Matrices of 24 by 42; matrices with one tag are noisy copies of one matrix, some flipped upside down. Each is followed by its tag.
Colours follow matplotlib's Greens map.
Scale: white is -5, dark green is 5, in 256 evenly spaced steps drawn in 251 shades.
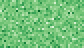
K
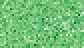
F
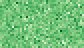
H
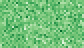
H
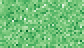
H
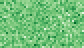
F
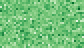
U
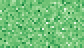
K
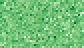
F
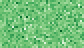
H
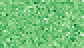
F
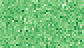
H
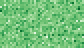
U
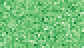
F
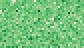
K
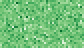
H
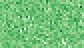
H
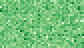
U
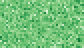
U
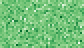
H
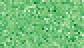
F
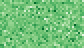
F
